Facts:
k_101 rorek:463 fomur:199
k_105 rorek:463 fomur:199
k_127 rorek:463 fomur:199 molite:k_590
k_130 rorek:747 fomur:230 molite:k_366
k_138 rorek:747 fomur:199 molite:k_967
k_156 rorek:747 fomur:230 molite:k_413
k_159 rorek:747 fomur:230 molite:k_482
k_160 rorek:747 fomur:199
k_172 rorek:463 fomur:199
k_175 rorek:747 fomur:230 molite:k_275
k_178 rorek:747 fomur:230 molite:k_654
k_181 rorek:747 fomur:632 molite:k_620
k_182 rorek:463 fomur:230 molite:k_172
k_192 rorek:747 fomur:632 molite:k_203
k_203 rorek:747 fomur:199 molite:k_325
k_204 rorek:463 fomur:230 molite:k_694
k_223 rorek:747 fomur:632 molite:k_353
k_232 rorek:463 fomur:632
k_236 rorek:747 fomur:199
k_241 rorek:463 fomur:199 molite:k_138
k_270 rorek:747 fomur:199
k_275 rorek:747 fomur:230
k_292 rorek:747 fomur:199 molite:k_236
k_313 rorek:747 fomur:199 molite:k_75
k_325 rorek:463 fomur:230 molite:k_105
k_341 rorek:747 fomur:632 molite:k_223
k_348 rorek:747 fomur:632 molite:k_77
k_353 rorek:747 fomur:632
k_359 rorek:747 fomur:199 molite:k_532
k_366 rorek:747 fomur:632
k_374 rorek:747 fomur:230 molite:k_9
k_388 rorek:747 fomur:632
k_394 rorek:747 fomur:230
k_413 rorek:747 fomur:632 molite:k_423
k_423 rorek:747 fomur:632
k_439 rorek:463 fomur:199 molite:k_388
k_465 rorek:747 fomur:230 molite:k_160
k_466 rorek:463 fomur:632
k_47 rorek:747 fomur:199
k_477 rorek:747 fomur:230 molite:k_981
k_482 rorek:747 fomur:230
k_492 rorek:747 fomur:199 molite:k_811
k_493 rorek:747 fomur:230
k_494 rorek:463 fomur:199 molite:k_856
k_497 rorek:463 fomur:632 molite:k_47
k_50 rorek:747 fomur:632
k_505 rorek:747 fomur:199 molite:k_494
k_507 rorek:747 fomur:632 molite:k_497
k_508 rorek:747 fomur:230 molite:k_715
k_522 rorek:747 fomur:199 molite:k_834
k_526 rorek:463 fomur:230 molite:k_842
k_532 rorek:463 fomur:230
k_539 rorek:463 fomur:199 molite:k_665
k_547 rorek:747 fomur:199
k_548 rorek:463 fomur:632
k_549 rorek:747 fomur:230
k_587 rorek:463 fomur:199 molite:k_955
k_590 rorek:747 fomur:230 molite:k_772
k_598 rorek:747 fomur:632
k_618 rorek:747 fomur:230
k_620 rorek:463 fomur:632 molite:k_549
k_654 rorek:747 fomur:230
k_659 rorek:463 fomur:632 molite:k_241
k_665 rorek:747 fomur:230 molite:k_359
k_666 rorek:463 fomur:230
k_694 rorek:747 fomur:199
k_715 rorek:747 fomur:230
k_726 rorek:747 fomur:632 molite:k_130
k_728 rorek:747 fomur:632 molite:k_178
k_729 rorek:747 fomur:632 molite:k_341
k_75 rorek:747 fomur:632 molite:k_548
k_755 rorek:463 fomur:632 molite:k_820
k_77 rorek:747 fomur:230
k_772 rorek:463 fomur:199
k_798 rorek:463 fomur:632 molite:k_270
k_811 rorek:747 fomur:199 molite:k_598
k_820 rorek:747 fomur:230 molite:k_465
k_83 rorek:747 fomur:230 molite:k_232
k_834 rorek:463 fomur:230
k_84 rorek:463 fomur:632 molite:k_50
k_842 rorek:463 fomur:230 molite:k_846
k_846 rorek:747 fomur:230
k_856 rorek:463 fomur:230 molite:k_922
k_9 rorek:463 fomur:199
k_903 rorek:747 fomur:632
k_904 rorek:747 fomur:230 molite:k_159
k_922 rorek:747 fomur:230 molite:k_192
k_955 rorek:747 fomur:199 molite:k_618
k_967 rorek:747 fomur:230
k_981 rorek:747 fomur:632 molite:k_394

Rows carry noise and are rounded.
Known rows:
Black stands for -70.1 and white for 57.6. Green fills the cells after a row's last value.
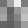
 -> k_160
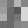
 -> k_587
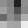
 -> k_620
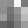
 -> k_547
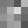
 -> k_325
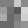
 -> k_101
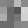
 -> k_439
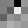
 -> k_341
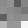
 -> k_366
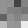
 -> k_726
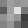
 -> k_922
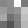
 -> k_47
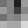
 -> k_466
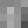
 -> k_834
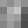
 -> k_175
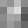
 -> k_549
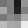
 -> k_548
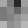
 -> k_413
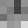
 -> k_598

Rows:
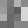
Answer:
k_127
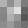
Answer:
k_130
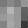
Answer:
k_532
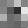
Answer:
k_494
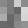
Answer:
k_772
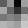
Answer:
k_755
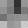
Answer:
k_981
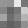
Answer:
k_505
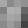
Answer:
k_477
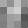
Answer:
k_482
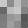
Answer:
k_159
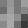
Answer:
k_856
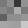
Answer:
k_353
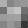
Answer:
k_156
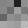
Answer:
k_729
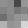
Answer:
k_423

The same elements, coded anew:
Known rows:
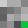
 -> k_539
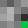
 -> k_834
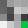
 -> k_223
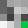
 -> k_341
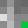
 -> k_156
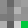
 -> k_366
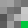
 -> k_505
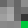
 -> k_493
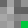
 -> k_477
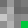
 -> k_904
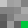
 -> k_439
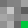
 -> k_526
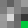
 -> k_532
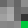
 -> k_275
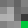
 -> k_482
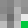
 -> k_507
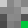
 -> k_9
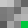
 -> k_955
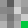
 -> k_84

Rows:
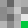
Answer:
k_620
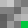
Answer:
k_313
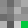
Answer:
k_598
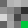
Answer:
k_325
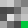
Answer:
k_359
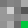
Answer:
k_842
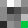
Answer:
k_203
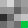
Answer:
k_811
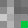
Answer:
k_590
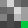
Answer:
k_138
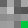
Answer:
k_178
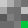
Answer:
k_160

